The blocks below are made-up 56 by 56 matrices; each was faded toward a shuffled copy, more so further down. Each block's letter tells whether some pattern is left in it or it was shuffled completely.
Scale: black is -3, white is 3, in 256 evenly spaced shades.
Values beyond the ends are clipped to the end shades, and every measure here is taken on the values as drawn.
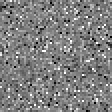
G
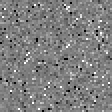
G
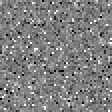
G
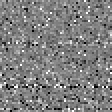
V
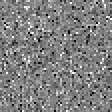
G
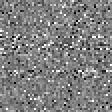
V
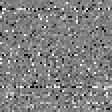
V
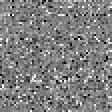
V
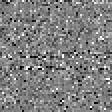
V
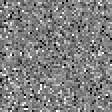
G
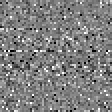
V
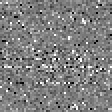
V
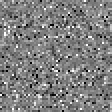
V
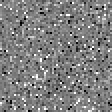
G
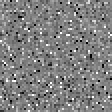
G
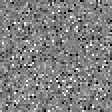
G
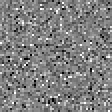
G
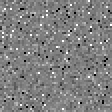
G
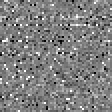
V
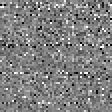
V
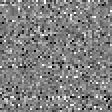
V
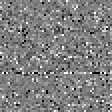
V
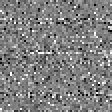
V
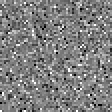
G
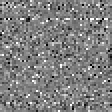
V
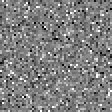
G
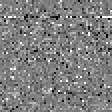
V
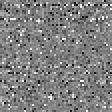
V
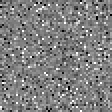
G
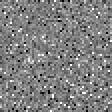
G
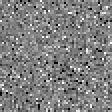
G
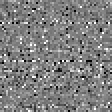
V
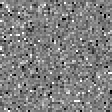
G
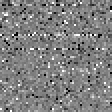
V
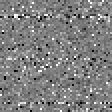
V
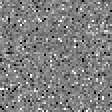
G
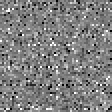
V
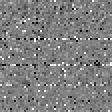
V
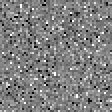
G
